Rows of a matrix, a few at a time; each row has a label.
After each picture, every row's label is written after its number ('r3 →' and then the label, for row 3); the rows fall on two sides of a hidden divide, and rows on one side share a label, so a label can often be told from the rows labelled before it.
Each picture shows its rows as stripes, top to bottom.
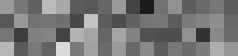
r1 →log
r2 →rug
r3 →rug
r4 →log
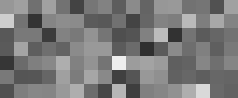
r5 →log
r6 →log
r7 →rug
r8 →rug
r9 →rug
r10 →rug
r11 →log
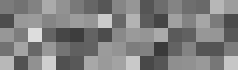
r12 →log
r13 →rug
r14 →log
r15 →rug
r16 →log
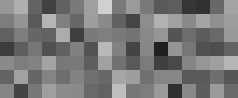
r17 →rug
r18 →log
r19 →rug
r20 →rug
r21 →log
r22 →rug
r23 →log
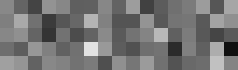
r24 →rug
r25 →rug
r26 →rug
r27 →rug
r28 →log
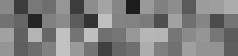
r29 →log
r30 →rug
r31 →log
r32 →log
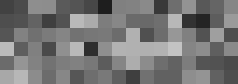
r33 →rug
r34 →rug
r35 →rug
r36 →log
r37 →rug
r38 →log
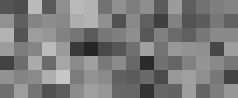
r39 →rug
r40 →rug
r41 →log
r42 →log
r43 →rug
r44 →log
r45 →rug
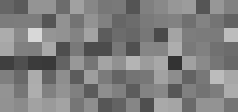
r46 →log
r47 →rug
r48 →log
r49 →log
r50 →rug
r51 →log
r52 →log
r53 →log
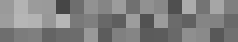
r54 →log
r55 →log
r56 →rug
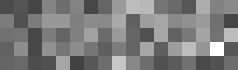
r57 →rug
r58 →log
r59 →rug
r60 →log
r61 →rug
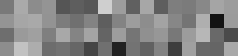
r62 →log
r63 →log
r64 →log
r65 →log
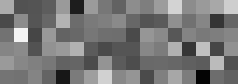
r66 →log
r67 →rug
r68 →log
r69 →log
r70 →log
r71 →rug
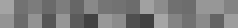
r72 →log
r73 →log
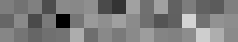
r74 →rug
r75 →rug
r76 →log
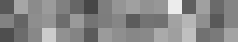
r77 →log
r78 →log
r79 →log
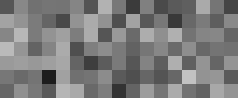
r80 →rug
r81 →rug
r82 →log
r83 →log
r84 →log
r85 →rug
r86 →log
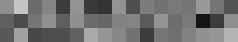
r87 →log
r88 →rug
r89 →rug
